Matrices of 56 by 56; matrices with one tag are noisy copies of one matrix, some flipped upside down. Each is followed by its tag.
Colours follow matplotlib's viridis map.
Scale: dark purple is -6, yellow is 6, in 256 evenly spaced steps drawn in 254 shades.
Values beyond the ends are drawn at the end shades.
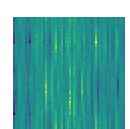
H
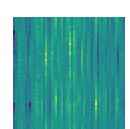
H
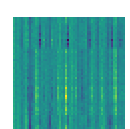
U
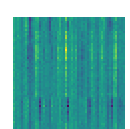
U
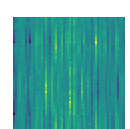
H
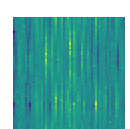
H
